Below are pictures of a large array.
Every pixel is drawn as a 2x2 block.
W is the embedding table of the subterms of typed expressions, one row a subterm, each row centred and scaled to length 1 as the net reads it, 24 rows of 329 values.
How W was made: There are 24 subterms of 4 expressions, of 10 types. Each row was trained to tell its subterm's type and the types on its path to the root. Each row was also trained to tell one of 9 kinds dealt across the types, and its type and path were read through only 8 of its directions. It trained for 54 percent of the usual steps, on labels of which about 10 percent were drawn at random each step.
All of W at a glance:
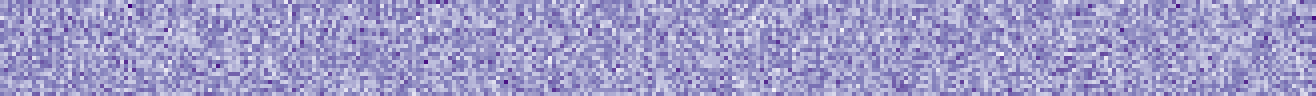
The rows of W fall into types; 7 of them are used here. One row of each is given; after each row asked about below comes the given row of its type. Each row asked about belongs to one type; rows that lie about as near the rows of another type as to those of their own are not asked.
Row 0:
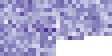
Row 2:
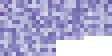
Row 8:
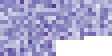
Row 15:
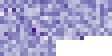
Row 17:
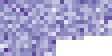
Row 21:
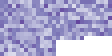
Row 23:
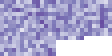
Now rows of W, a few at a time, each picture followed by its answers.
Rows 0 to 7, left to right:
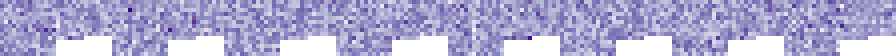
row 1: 15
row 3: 17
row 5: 21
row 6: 21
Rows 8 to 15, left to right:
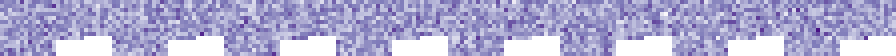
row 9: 23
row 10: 23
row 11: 15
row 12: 17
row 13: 0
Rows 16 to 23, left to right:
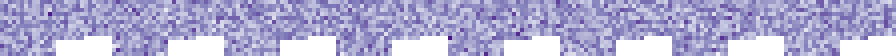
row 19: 15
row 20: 2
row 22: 2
